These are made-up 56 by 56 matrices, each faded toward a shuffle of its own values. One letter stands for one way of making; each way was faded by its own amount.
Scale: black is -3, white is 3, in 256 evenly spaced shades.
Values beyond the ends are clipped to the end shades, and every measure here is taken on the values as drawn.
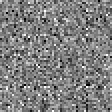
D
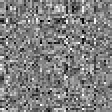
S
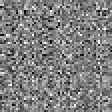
S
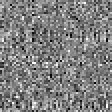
D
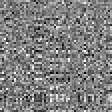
S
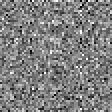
D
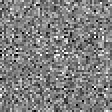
D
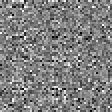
S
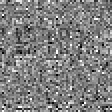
D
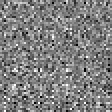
S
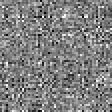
S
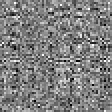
S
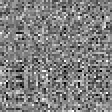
S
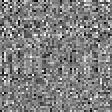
S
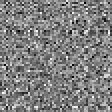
S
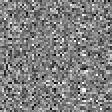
D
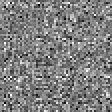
D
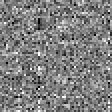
D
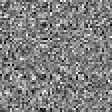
D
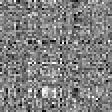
S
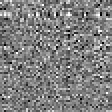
S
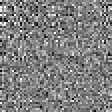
S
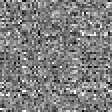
S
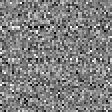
D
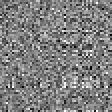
S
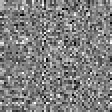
S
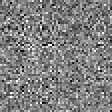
D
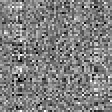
S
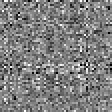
S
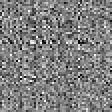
S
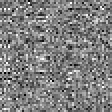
D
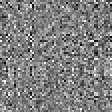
S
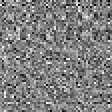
S
